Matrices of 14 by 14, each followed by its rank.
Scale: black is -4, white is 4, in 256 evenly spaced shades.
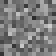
full rank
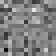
three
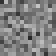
full rank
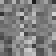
three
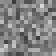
full rank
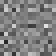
three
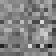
three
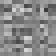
three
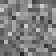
full rank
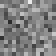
full rank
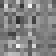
three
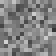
full rank
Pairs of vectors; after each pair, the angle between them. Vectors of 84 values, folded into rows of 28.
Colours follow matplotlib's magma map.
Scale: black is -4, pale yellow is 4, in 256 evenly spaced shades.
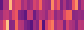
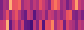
nearly parallel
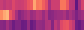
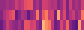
orthogonal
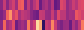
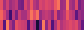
nearly opposite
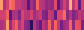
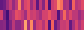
partly opposed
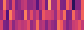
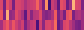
nearly opposite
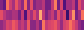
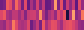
nearly parallel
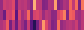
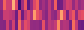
partly aligned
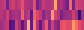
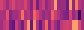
nearly parallel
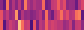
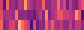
nearly parallel
